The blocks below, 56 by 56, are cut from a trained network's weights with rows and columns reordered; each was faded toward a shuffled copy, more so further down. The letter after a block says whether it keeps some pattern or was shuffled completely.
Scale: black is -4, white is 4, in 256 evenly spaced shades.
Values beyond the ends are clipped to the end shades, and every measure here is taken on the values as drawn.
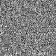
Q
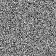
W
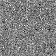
Q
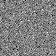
W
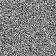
Q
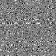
Q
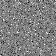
W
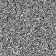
W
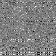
Q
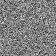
W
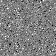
W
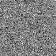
W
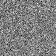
W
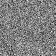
W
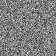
W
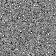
W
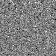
W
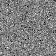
W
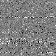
Q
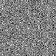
Q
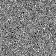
W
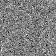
W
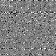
Q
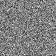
W
